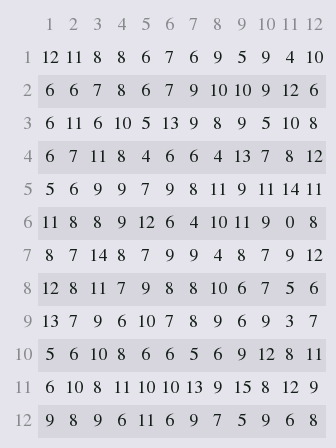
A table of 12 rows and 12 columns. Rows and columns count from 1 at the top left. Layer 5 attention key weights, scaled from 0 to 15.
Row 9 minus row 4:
7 0 -2 -2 6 1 2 5 -7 2 -5 -5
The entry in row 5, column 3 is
9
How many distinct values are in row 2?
6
